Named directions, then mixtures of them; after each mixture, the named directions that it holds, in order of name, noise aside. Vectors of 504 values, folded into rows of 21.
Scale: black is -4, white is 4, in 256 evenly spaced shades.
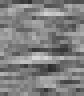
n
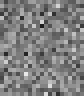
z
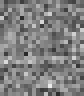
n, z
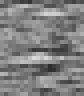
n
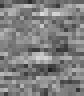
n, z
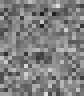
n, z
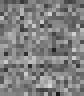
n, z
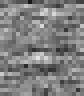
n, z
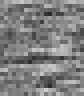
n, z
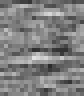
n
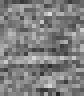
n, z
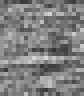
n, z
